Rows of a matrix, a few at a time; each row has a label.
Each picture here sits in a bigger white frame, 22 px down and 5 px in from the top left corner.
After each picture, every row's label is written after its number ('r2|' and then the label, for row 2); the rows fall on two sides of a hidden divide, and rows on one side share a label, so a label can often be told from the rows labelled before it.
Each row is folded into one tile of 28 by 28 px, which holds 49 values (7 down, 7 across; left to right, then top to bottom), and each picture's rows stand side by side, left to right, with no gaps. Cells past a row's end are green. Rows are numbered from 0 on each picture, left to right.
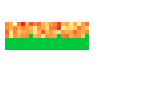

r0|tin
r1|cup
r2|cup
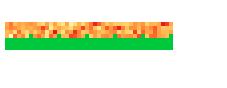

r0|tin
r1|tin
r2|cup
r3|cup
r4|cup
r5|tin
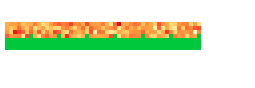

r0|cup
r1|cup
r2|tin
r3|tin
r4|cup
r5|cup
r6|cup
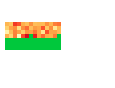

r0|tin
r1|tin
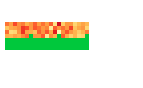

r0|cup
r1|tin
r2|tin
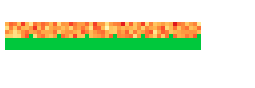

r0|cup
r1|tin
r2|cup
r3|tin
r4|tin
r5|cup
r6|cup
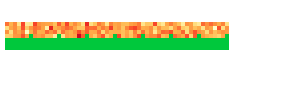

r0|cup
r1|tin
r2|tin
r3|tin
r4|cup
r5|cup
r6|cup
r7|cup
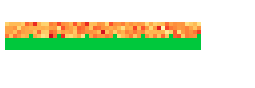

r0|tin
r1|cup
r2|tin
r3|tin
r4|cup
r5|tin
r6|cup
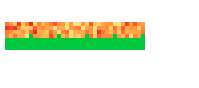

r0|tin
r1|tin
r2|cup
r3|cup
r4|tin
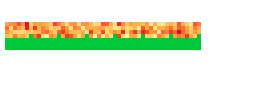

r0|tin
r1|tin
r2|tin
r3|tin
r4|cup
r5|cup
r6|tin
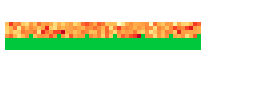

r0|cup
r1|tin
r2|tin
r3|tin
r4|tin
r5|cup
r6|tin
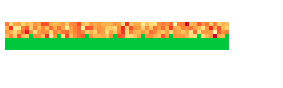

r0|cup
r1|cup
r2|cup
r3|tin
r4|cup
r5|tin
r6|tin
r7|cup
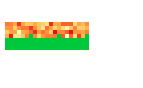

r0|cup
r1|cup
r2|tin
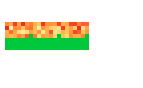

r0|tin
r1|tin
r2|tin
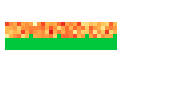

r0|cup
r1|tin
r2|cup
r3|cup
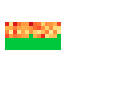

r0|tin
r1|tin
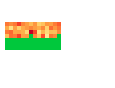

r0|cup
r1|tin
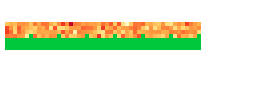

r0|tin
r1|tin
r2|cup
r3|tin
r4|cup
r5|cup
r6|cup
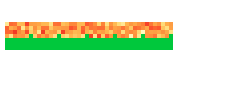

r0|tin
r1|tin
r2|tin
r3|tin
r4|tin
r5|tin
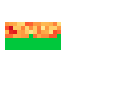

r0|tin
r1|cup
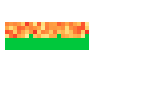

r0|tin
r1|tin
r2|cup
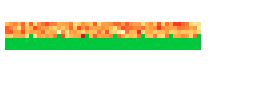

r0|tin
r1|tin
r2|cup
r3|tin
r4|cup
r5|tin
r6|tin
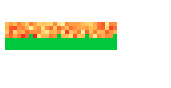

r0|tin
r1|cup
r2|cup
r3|tin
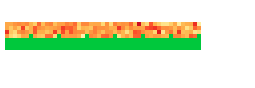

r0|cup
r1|tin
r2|tin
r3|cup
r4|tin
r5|tin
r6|cup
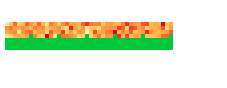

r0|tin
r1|cup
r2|tin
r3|cup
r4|tin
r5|cup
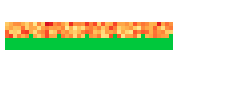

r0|cup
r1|tin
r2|tin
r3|tin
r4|cup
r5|tin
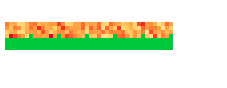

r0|tin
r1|tin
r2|tin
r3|tin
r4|tin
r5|tin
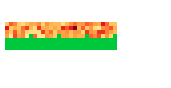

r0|tin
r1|cup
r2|tin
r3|tin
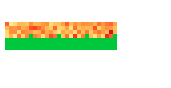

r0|cup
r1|tin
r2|cup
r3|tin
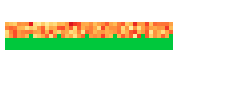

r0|tin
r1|cup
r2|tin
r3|cup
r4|cup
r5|tin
